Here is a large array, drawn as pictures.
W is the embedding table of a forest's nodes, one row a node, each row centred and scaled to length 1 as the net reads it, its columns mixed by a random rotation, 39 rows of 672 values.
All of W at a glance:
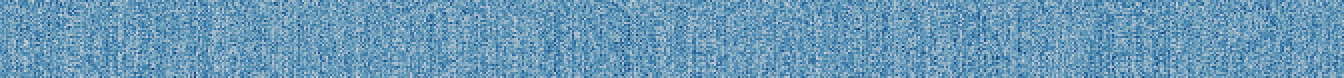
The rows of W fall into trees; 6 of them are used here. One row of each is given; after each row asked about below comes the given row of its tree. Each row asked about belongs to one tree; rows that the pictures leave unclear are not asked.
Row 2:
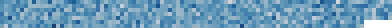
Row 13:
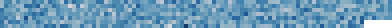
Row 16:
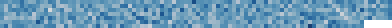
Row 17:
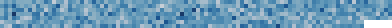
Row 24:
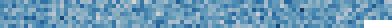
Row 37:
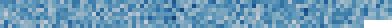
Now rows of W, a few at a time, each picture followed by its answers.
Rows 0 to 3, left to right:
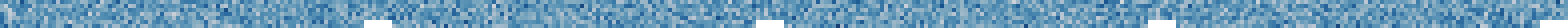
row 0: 16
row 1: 2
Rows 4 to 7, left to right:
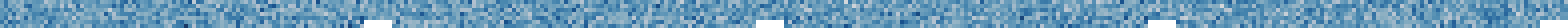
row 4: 13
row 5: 37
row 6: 13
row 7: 16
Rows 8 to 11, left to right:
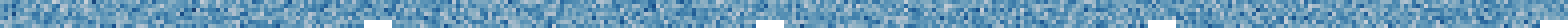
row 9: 24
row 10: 17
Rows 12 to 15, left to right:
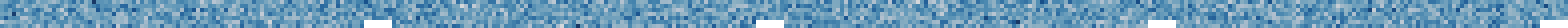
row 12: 17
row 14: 24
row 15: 17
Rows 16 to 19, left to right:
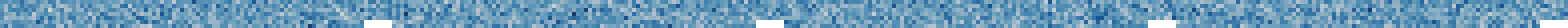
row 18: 16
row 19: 17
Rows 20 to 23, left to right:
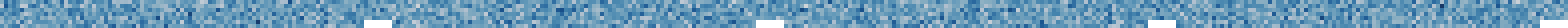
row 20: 17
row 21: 37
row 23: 37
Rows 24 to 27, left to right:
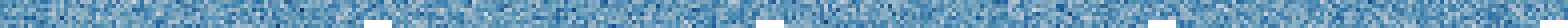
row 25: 37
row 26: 2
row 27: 16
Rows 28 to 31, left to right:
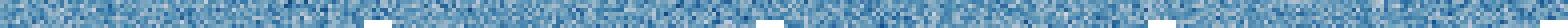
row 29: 17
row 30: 16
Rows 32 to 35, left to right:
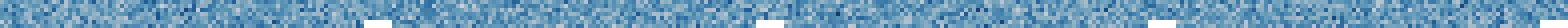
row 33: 13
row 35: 17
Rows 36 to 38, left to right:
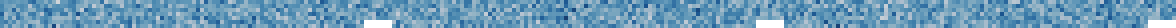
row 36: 2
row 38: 2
